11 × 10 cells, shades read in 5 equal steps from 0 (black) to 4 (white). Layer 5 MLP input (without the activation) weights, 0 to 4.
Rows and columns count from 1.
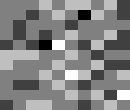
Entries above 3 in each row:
0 0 0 0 1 0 0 1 0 1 0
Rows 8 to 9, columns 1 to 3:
2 2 2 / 2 1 1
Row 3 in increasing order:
1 1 2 2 2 2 2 2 2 2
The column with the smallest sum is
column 7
